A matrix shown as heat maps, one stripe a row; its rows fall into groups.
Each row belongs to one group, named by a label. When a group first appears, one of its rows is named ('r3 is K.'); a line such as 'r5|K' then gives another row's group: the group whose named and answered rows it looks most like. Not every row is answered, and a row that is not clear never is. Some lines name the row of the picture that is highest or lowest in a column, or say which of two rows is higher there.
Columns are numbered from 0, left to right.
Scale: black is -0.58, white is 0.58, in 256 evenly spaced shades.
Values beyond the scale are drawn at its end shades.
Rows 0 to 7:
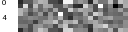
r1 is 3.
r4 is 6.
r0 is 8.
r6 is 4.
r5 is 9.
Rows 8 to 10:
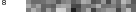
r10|6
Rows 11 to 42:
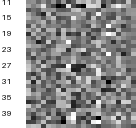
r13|8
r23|9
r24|3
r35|4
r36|6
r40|4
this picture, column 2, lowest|21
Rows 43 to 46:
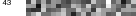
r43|3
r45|6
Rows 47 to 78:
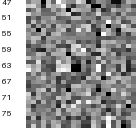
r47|9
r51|8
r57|4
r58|8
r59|9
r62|4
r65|3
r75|3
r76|3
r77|3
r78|3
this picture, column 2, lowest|54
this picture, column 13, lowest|48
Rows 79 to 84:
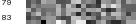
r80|4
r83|8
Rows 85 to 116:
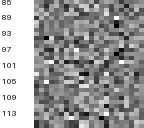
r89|3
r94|6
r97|9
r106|8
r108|8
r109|9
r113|6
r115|8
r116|8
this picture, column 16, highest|89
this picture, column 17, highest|100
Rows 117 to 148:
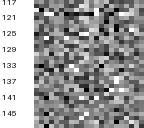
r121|8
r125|8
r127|9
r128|8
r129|4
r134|9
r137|3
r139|4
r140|6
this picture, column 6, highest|126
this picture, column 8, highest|134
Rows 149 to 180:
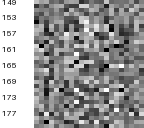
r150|8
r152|4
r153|8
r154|8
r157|9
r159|6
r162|9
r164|9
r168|9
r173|6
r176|3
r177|4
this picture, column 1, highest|161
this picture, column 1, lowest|160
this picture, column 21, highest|177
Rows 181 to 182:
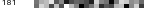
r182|6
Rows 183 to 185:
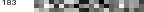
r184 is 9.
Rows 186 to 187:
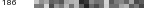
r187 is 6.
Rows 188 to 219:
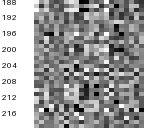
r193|3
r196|9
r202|3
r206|4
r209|4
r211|4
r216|9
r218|6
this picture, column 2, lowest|215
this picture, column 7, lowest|206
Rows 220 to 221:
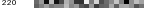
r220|6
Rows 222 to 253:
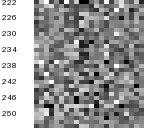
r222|6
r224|3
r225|8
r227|8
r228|8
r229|6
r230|3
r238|3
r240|4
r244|8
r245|4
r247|3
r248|9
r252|9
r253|8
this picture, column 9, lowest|222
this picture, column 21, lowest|222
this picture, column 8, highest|232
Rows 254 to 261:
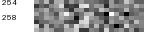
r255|8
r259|8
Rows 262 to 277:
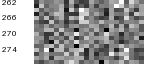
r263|3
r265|8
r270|9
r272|9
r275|4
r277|6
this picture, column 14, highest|270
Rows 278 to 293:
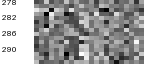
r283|8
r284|6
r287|8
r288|6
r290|8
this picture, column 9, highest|291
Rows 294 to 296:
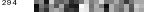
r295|8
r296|8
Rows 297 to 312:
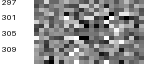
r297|4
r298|8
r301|9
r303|4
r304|3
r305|3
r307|4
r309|9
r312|9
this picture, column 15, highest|301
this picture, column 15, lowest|300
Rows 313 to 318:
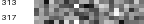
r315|3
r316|3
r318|9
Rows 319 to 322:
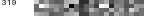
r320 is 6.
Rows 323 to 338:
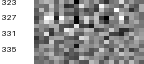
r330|9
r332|8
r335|3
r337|8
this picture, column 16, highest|325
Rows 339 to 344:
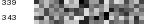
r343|4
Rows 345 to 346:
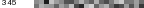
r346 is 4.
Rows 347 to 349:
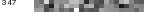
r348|9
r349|9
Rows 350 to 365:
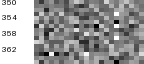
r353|3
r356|3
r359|3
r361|4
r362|4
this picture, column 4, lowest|363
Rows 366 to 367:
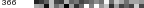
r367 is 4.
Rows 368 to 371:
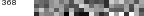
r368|4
